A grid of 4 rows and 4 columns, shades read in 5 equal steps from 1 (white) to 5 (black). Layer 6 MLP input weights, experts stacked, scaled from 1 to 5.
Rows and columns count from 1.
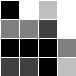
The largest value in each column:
5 5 5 3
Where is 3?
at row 2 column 1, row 2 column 2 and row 3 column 4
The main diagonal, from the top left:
5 3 5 2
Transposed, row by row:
5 3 5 4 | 1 3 5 4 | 2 4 5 5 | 1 1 3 2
